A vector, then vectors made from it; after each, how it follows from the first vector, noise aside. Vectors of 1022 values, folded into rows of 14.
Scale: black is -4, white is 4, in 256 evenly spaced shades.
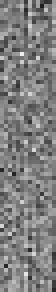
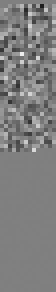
partly zeroed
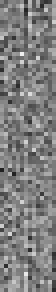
copied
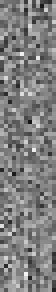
copied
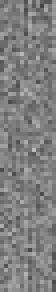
shrunk
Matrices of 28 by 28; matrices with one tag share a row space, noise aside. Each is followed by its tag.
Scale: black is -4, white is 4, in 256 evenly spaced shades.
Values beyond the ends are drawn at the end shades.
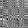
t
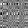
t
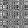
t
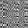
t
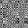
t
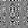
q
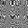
q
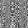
q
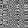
t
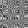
t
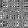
t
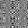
q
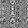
q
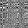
t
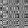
t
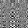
q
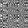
t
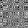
t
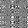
q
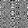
q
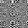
q
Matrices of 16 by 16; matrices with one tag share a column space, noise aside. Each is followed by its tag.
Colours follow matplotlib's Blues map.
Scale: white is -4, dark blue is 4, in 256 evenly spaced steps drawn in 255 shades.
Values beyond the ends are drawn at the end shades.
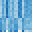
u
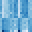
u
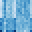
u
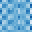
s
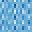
s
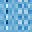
s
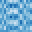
s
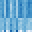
u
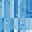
u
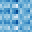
s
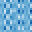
s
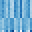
u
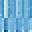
u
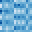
s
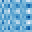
s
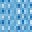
s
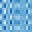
s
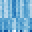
u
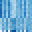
u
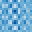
s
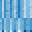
u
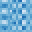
s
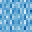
s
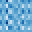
s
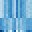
u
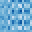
s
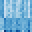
u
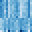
u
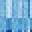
u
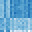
u
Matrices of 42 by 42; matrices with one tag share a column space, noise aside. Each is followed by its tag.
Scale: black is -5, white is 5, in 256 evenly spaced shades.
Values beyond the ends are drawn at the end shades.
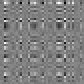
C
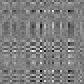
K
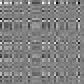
C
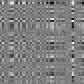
C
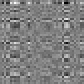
C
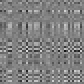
K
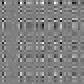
C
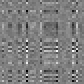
K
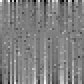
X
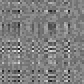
K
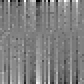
X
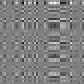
C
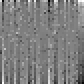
X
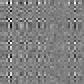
C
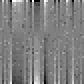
X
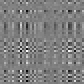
K
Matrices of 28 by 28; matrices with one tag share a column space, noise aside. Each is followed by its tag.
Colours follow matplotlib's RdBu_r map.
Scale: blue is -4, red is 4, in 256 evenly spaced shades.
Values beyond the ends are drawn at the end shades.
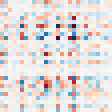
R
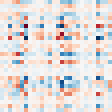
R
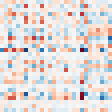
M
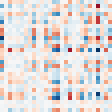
M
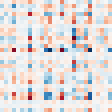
M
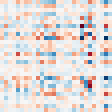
R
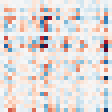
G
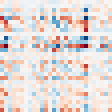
G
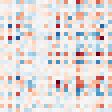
R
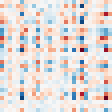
M
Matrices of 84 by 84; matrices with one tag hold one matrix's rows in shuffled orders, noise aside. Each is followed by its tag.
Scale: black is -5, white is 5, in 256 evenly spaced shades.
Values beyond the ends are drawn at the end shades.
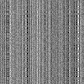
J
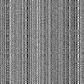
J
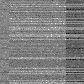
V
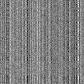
J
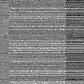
V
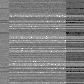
V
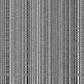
J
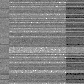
V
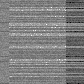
V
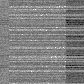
V
